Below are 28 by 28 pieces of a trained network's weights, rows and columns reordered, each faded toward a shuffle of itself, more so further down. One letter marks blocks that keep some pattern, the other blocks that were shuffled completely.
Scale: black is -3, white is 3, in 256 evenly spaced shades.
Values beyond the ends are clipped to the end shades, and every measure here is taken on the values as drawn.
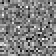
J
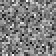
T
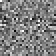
J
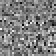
J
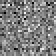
J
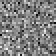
T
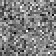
T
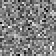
T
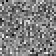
T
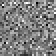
J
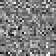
J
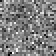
T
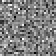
T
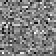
J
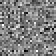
J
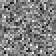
T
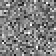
T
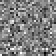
J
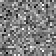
T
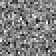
T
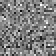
J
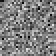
T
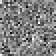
T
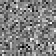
T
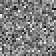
T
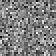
J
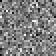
T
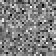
T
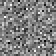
T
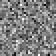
T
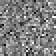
T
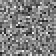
J
